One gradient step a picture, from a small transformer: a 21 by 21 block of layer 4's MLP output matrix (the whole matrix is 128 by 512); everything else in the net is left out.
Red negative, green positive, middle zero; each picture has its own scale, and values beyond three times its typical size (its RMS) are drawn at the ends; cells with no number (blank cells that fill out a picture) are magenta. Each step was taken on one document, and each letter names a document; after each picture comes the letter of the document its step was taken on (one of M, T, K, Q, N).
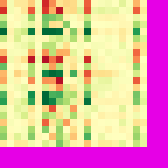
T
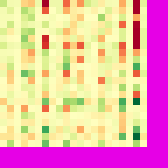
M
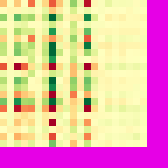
T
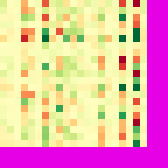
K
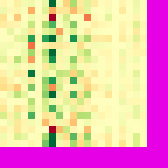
T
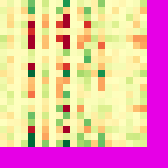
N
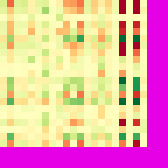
K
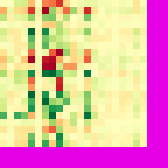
T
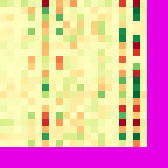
K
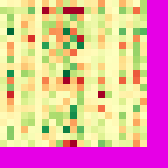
M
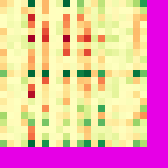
N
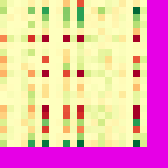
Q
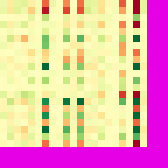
M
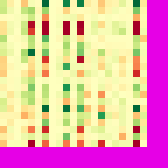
Q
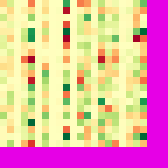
N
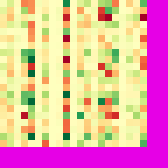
N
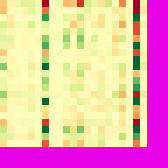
M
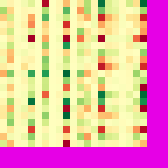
N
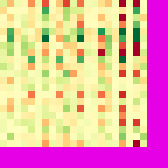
M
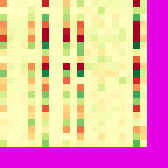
Q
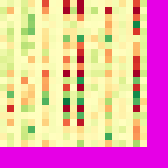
M
